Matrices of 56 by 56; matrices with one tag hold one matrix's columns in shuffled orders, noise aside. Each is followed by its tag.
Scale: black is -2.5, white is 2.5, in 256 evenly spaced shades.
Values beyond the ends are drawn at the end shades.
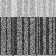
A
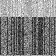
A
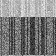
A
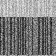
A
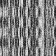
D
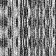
D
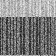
A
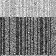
A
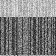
A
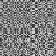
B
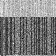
A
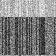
A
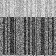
A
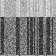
A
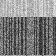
A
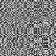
B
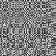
B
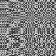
B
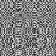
B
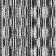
D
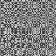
B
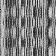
D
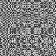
B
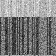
A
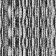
D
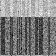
A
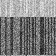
A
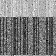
A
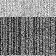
A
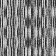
D
